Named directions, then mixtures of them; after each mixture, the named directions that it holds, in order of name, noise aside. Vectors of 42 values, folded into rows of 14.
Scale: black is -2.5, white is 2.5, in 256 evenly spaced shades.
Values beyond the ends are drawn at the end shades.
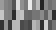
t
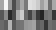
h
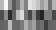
h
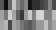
h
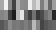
h, t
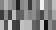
h, t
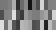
t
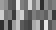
t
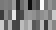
t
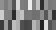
t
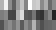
h, t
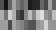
h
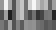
h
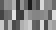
t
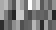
h, t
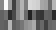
h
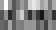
h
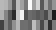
h, t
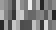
t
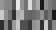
t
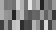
t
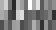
h, t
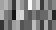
h, t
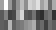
h
